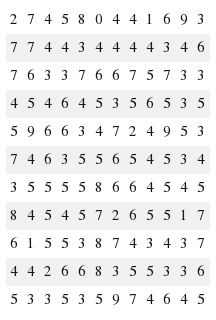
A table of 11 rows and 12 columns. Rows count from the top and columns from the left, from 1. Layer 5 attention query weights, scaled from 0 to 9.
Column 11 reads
9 4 3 3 5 3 4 1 3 3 4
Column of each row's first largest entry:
11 1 1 4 2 1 6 1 6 6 7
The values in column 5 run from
3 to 8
